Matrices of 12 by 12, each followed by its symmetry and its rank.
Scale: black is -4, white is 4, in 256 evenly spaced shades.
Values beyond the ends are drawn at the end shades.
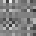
neither, rank two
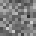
neither, full rank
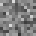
neither, full rank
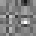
neither, rank two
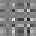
neither, rank one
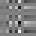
neither, rank one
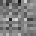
neither, rank two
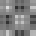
symmetric, rank one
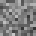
neither, full rank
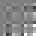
symmetric, rank one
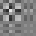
symmetric, rank one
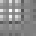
symmetric, rank one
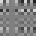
neither, rank one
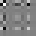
symmetric, rank one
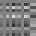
neither, rank one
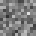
neither, full rank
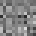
neither, rank two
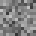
neither, full rank
